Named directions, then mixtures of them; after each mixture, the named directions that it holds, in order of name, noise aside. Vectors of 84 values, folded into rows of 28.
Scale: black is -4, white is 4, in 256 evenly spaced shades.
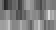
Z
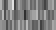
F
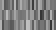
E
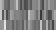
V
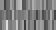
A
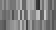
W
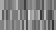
V, W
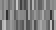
E, V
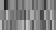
E, F, Z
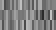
A, E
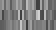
W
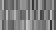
E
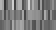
A, F, W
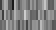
F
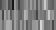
F, Z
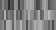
F, W, Z
